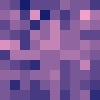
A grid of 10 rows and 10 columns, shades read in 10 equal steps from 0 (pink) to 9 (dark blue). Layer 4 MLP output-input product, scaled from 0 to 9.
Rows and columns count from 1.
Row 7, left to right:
5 6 7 8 4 4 6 5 2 6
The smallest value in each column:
1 2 3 1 2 2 3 3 0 3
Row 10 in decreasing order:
8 7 7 7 6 6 5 5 4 4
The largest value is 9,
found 2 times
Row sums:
59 44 46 47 33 39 53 46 58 59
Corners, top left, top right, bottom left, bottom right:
5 7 5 8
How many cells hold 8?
4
